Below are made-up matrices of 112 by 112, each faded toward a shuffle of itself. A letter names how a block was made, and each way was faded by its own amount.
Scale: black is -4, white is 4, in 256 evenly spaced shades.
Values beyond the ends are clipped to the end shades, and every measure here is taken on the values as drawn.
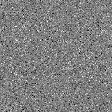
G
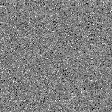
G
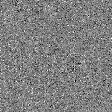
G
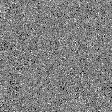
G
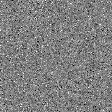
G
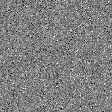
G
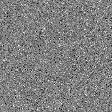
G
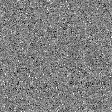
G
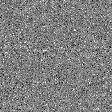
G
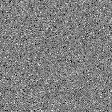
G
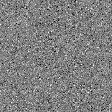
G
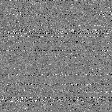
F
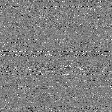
F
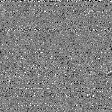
F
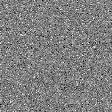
G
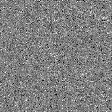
G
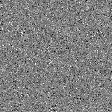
G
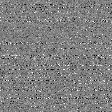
F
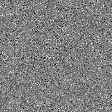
G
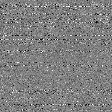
F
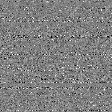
F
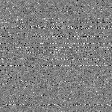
F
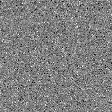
G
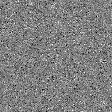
G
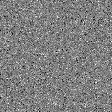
G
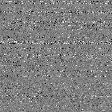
F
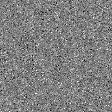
G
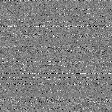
F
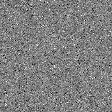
G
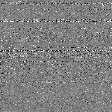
F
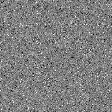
G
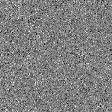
G
